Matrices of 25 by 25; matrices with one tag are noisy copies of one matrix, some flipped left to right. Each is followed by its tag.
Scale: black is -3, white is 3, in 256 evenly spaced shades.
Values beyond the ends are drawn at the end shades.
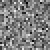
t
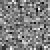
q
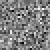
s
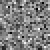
q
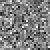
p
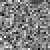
p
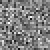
s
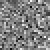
p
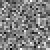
p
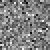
t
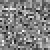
s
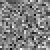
p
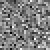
p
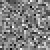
p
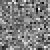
q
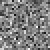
p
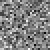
p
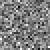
p
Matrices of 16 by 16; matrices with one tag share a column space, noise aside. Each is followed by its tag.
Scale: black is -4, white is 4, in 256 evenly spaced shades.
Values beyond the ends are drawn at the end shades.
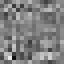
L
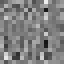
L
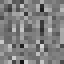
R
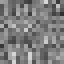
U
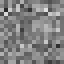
R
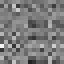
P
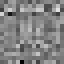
R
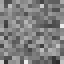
P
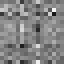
R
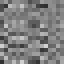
P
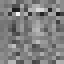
R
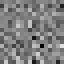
P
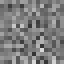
P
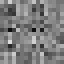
U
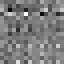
R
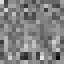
L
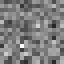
P
